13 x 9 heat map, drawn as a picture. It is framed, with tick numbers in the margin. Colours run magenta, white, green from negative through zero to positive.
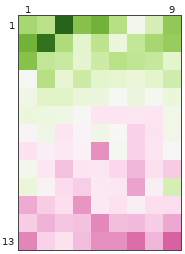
There are no regular stripes. Values change most from cell to cell in the top left. There is an overall slope up to the top. The ninth with the highest average is the top left.
